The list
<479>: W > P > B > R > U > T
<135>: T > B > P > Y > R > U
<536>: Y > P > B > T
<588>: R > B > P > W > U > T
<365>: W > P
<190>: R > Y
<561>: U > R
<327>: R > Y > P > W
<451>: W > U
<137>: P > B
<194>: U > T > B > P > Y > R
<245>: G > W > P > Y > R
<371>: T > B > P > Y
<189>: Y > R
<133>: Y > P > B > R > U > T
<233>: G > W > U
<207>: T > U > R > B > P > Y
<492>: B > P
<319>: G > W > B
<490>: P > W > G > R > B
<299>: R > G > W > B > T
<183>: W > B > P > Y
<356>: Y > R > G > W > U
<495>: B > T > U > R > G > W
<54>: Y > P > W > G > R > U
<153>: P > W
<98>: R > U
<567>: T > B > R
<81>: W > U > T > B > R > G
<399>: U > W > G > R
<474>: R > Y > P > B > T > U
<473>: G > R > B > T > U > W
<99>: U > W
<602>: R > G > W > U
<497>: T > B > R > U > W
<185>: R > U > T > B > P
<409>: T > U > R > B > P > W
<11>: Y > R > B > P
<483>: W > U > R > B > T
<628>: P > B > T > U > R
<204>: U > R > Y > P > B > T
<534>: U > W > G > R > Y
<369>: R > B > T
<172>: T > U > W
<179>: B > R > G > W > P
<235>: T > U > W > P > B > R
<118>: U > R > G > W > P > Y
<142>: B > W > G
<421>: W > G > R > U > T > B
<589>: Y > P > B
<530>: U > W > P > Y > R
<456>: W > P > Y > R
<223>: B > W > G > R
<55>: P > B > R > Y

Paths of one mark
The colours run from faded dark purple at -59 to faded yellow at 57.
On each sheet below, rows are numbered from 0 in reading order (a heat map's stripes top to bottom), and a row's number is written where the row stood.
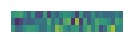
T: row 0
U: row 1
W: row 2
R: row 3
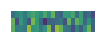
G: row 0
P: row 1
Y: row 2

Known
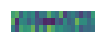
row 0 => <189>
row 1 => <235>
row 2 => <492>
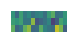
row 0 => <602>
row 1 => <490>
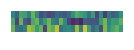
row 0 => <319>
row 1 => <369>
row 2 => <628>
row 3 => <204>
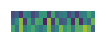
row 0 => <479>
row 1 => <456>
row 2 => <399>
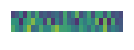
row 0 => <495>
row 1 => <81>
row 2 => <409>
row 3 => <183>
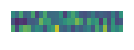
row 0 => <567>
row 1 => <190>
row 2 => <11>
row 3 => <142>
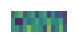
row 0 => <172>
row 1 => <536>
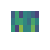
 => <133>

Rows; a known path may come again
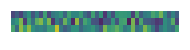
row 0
<483>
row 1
<534>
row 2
<451>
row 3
<194>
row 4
<456>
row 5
<135>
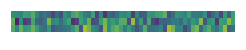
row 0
<245>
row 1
<492>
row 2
<153>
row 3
<204>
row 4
<365>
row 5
<137>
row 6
<98>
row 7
<495>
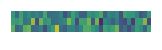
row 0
<602>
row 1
<190>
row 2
<327>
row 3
<189>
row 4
<474>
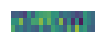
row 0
<179>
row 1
<356>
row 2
<223>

